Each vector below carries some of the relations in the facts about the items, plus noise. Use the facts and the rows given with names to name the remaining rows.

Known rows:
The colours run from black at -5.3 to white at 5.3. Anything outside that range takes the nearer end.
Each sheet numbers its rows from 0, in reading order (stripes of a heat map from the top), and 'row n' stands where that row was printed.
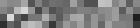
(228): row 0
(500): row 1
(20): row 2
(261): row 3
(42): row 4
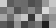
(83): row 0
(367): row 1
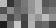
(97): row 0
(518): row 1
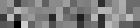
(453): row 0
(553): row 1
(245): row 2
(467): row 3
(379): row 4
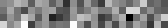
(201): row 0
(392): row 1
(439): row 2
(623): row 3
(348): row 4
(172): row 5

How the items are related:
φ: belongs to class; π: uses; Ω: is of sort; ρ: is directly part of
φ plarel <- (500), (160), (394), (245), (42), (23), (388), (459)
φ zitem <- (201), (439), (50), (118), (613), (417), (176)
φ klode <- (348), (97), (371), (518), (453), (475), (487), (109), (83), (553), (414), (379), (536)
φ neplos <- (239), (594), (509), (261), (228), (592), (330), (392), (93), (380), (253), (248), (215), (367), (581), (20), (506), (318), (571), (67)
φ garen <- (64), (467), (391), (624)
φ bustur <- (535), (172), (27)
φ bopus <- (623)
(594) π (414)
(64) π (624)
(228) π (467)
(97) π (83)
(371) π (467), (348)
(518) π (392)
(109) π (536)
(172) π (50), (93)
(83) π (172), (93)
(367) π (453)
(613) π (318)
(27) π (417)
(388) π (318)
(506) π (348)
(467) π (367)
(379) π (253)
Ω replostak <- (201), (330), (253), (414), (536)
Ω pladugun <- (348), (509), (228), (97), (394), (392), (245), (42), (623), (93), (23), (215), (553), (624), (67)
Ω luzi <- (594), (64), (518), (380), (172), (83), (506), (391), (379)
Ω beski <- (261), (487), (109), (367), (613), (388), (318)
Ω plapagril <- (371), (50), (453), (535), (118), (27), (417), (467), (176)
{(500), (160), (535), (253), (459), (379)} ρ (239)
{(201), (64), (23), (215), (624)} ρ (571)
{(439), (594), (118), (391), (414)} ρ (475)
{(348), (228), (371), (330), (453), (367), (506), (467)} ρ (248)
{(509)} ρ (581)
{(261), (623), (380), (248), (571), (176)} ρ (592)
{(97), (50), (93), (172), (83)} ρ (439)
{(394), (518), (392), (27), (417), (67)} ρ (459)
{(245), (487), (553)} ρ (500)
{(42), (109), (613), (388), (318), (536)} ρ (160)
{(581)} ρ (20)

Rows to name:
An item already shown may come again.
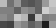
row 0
(594)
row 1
(367)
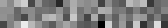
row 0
(215)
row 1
(536)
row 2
(318)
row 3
(453)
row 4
(592)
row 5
(97)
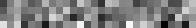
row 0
(613)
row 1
(330)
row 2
(624)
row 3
(623)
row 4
(118)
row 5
(388)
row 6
(367)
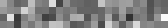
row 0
(371)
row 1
(23)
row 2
(536)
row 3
(592)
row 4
(176)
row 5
(414)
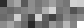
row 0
(239)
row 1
(228)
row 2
(571)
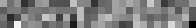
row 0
(50)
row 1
(253)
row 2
(248)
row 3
(475)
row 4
(380)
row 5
(417)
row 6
(388)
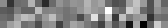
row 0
(475)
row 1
(391)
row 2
(509)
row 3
(506)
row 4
(367)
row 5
(93)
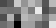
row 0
(248)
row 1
(64)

